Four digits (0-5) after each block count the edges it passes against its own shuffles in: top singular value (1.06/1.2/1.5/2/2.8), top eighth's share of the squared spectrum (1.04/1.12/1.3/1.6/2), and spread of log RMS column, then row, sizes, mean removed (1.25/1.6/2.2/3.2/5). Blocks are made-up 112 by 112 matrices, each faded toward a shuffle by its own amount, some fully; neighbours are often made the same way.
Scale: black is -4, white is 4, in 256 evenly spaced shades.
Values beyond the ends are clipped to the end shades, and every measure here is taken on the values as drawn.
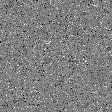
0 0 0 0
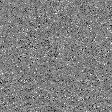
0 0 0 1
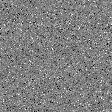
0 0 0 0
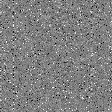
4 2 1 0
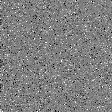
3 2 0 0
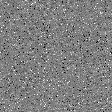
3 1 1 0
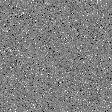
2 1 0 0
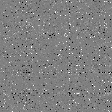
3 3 1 1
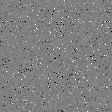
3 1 0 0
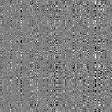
5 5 4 3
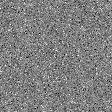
0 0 0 0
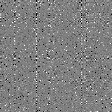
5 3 2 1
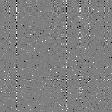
5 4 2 2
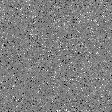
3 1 0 1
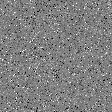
0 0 0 0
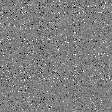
1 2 2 2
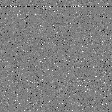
3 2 1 2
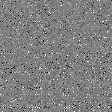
2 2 1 2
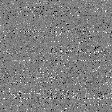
2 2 2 3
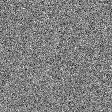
1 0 0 0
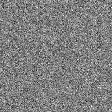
3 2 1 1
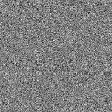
3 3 1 1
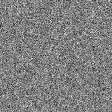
3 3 1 1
